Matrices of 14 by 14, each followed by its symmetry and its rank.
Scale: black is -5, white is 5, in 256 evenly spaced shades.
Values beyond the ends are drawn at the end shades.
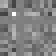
symmetric, rank two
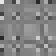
symmetric, rank two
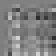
antisymmetric, rank two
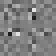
antisymmetric, rank two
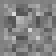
symmetric, rank three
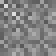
symmetric, rank three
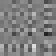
antisymmetric, rank two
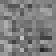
neither, rank three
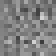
neither, rank three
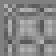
symmetric, rank two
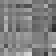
antisymmetric, rank two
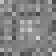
symmetric, rank three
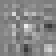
symmetric, rank three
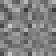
antisymmetric, rank two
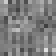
neither, rank three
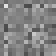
symmetric, rank two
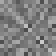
symmetric, rank three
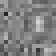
neither, rank three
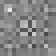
symmetric, rank three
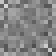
symmetric, rank three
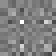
symmetric, rank two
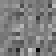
neither, rank three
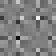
antisymmetric, rank two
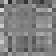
antisymmetric, rank two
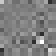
symmetric, rank two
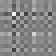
symmetric, rank two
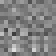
neither, rank three
